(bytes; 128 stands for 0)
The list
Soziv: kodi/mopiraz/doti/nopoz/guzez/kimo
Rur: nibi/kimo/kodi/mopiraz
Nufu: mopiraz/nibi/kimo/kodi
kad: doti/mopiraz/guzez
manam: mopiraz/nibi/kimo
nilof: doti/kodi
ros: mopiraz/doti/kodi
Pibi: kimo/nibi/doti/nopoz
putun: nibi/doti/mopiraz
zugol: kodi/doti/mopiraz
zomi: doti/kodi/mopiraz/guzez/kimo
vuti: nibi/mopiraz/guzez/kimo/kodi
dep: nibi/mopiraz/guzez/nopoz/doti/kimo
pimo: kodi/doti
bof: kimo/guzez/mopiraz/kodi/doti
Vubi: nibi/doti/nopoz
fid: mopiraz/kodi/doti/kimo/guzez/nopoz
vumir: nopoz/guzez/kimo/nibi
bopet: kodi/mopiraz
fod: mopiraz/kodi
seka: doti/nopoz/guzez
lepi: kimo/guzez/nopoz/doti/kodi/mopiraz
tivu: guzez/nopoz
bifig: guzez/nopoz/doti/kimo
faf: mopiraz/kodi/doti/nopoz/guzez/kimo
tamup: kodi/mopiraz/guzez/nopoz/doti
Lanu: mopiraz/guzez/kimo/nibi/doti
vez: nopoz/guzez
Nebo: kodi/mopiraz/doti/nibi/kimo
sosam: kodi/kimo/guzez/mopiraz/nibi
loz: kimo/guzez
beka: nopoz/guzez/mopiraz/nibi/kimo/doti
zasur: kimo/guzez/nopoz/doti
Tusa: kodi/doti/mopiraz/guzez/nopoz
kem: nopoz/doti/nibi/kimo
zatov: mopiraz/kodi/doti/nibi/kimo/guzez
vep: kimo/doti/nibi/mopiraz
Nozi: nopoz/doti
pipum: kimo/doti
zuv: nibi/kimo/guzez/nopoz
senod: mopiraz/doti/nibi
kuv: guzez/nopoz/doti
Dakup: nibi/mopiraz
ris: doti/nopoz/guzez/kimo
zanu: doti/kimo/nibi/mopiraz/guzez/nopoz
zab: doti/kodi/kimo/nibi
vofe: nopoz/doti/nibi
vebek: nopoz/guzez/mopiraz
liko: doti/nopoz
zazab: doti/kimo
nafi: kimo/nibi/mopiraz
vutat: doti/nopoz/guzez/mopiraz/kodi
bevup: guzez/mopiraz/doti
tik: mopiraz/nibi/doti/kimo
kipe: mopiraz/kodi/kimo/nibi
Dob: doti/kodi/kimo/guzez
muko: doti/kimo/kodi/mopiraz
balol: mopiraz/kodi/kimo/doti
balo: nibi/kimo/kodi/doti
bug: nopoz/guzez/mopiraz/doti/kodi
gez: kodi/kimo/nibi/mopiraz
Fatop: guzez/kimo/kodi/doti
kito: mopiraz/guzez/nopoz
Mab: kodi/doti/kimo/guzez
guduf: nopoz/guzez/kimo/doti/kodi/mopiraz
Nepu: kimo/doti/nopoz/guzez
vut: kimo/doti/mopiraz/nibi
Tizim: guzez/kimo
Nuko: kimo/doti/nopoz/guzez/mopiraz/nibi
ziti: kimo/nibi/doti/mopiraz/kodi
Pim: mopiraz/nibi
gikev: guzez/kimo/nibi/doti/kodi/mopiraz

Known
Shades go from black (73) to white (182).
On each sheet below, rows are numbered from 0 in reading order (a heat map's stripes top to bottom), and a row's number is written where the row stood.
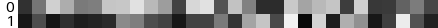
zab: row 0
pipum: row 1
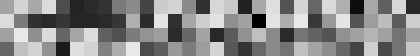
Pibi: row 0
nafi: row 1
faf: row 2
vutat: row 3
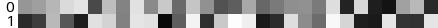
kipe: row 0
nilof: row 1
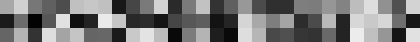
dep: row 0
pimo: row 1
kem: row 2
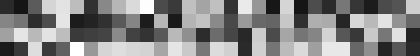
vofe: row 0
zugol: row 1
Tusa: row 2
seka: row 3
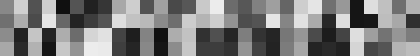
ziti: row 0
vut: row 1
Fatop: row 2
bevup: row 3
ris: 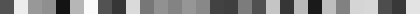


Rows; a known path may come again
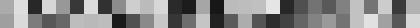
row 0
manam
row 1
dep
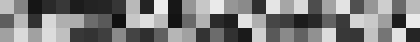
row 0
nafi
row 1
kem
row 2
Tusa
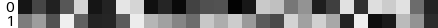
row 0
pimo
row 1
vut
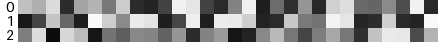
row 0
Vubi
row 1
nilof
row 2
Nebo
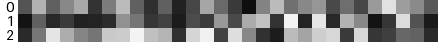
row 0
tamup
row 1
pipum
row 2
zab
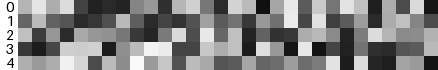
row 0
Pibi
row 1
bof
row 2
gikev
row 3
vofe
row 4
kipe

